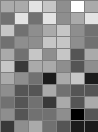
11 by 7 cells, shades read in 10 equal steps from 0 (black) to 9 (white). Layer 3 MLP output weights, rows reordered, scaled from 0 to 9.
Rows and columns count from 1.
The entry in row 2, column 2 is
8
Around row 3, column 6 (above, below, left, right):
6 5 7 4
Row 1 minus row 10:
1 3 4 3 0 9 3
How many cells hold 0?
1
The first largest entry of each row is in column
6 2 1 4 3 1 6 4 5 1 3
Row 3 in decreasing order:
7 7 6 5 5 4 4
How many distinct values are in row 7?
5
